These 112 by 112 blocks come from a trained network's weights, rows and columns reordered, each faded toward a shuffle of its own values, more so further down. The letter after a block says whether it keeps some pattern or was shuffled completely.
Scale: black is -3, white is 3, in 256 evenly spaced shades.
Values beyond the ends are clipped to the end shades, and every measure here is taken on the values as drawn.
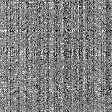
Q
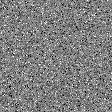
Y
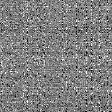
Q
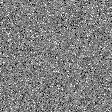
Y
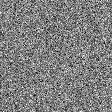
Y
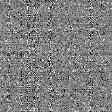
Q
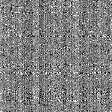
Q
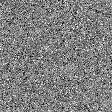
Y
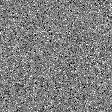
Y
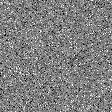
Y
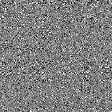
Q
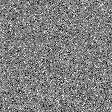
Y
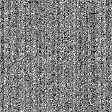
Q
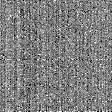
Q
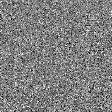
Q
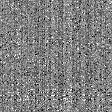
Q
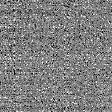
Q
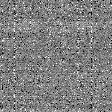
Q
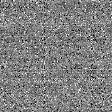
Q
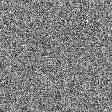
Q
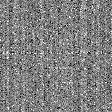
Q
